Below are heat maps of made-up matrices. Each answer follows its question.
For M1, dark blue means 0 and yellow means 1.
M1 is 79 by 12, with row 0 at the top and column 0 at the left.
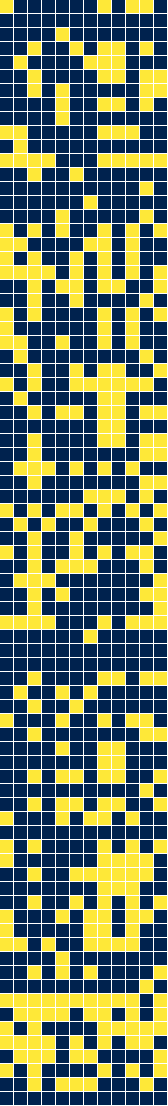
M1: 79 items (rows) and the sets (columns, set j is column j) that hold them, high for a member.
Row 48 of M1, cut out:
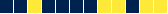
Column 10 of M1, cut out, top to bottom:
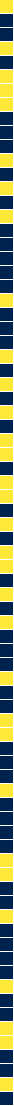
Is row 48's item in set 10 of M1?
yes
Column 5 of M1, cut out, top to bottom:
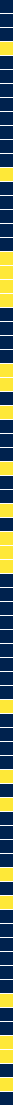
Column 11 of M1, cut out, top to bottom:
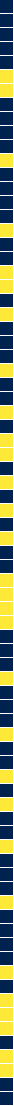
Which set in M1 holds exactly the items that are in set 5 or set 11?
2
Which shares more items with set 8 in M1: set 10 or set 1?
set 10
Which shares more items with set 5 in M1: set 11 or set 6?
set 11
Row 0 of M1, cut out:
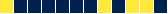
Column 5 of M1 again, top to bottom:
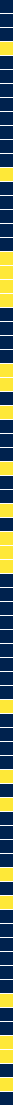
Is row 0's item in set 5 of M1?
no
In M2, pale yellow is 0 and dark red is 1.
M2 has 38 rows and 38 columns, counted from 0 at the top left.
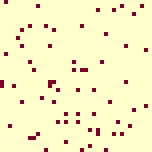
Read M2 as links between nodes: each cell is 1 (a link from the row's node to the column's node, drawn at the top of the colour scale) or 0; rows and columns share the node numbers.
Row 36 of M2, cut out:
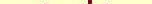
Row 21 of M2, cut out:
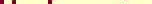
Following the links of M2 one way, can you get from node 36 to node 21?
no
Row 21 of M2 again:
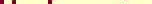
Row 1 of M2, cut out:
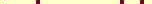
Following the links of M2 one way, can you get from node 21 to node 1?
yes
